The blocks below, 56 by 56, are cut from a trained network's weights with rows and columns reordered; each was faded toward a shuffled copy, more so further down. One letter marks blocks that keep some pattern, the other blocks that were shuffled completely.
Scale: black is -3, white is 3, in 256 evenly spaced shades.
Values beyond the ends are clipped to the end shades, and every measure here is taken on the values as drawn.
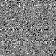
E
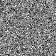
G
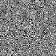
E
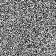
G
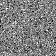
G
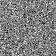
G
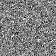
G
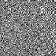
E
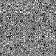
E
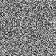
E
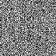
E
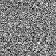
E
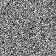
G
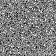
G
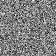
G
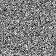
G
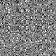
E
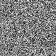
G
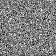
G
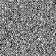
E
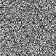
E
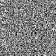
E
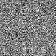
E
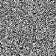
E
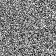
G
